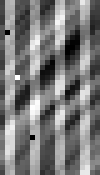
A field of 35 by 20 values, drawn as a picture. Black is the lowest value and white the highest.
Ninth with the lowest average: top right. Slope: none. Stripes: upright, repeating 4 times. Lone odd cells: 3, 1 higher and 2 lower than their neighbours.
